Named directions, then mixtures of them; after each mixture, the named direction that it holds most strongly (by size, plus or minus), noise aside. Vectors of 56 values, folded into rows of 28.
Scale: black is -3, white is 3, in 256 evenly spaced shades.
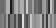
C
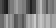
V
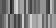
C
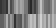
V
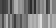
V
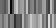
C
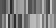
C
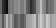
V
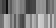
V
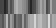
V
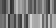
C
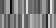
C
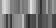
V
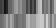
V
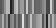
C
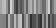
C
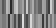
C
